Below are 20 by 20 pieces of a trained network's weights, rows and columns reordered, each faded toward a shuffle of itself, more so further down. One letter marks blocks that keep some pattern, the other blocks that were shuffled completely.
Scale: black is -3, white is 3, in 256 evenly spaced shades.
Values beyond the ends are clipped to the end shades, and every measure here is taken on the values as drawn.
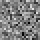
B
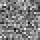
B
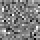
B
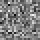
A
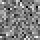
B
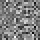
A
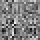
A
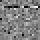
A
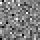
B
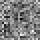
A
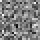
A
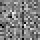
A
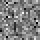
A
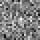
B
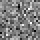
B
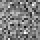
A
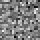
B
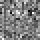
A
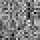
A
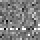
A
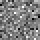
B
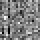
A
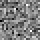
B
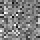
A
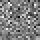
A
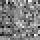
A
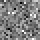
B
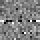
A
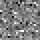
B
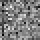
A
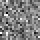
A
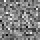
B
